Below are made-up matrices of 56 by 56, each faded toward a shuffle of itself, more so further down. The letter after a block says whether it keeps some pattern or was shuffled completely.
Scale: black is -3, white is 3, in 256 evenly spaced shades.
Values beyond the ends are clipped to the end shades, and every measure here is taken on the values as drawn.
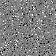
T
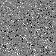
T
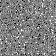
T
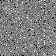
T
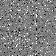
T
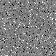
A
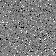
A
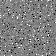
A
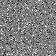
A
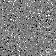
T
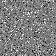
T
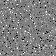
A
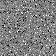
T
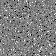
A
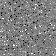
A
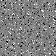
T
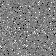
A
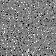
T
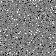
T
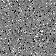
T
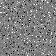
A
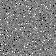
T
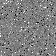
A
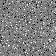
T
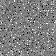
T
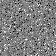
A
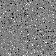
T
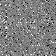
T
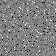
A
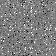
T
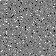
T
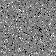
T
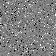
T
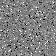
A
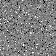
A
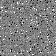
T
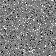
A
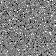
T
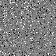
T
